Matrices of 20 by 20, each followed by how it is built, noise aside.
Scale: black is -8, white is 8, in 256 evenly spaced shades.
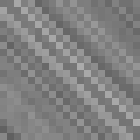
Toeplitz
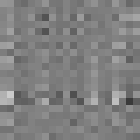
low rank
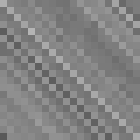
Toeplitz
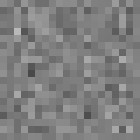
low rank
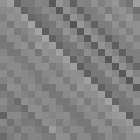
Toeplitz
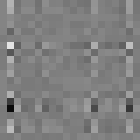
low rank
